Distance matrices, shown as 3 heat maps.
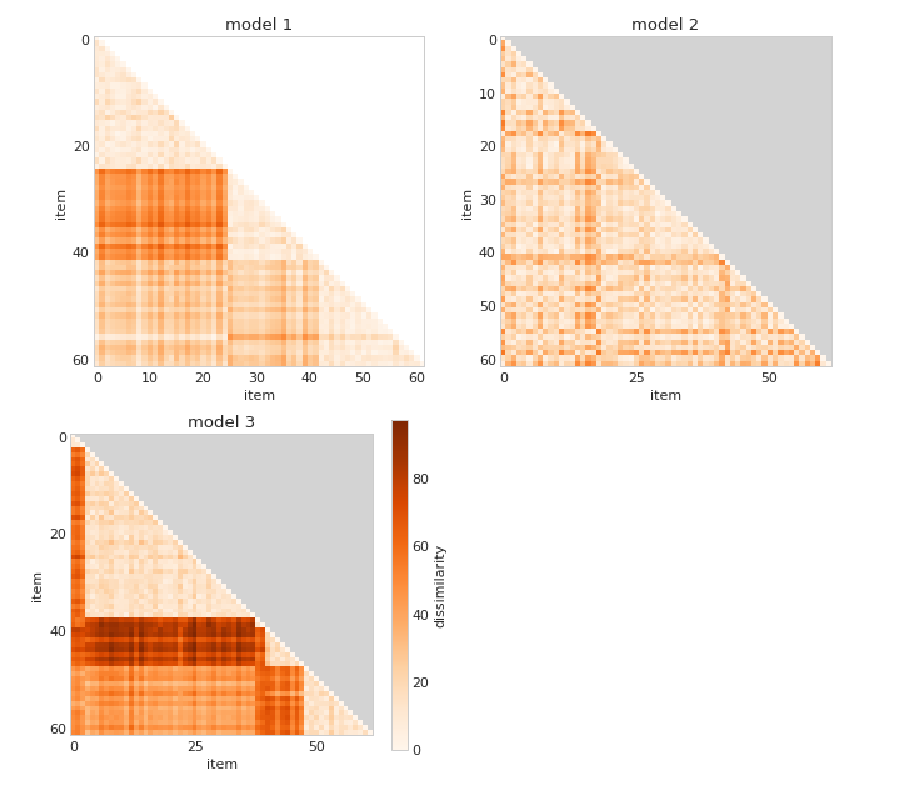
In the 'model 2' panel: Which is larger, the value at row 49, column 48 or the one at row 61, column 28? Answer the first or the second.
the second
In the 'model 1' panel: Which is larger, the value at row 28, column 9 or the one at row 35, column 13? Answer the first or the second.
the second
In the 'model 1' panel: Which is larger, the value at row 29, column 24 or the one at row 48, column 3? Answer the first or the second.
the first
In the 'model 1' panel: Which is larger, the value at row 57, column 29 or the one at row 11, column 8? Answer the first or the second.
the first
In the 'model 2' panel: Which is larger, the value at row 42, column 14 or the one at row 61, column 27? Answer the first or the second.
the first
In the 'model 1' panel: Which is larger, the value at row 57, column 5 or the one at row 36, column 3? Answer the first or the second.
the second
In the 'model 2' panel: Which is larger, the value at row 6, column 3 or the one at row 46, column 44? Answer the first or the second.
the second
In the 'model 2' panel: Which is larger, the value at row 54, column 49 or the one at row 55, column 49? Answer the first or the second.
the first
